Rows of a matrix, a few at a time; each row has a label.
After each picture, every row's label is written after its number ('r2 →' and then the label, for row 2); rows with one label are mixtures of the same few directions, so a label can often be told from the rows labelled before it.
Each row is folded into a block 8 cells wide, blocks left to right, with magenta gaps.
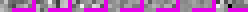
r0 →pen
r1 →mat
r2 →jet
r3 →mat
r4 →jet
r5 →mat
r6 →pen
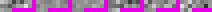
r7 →pen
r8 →mat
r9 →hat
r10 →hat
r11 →jet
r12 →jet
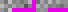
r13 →jet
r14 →pen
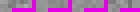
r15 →pen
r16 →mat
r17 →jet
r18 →mat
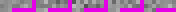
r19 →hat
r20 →hat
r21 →pen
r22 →jet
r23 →jet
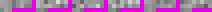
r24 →mat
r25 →hat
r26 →jet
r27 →hat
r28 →pen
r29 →pen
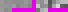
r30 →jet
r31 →mat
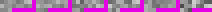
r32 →mat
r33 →hat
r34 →jet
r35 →mat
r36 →pen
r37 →mat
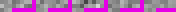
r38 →mat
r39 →jet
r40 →pen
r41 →mat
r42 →mat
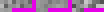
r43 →hat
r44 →pen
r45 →mat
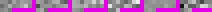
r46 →jet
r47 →mat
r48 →hat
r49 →mat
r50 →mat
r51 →hat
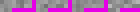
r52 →mat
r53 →jet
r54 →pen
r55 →mat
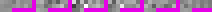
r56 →pen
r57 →pen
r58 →pen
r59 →pen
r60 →jet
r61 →hat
